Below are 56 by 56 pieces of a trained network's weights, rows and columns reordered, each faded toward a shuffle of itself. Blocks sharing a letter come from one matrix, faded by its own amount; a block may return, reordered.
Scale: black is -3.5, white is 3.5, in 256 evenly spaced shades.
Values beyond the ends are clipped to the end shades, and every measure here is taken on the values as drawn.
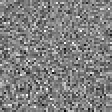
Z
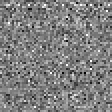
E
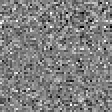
E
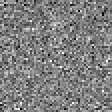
Z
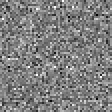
Z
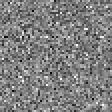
Z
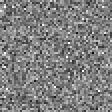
Z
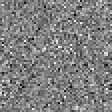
Z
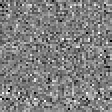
E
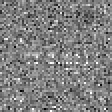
E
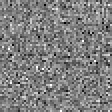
Z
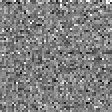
E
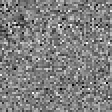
E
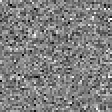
Z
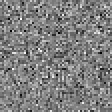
E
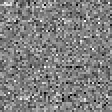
E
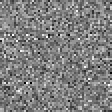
Z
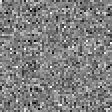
E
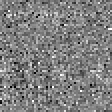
E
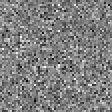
Z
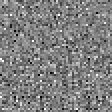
E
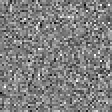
Z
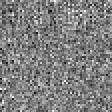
Z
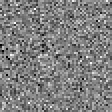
Z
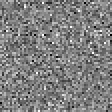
Z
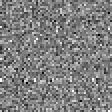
Z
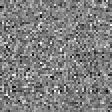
E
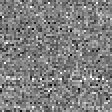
E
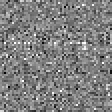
E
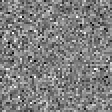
Z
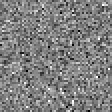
Z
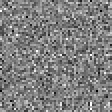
Z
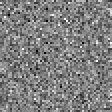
Z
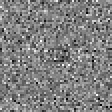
E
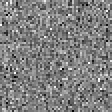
Z
